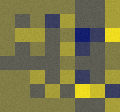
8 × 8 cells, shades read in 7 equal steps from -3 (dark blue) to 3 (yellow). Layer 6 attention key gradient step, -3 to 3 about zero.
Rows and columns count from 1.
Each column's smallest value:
-1 -1 -1 -2 -1 -3 -2 -2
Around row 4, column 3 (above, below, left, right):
1 -1 -1 -1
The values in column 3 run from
-1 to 1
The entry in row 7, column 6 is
3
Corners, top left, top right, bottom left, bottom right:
0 1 0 1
